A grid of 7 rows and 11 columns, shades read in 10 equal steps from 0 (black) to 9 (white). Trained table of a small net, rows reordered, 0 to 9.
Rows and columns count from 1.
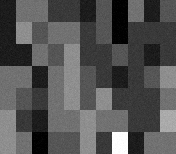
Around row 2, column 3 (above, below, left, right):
4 4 5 4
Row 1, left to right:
1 4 4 2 2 1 3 0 4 1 3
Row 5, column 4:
4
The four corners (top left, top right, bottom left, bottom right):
1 3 5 4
